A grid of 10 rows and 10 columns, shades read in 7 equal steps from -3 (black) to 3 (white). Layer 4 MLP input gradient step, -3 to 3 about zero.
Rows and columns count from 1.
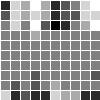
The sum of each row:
7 5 3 1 0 0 0 -2 -1 -5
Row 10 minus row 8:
2 -2 -1 -1 -2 2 1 1 -2 -1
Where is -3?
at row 3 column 6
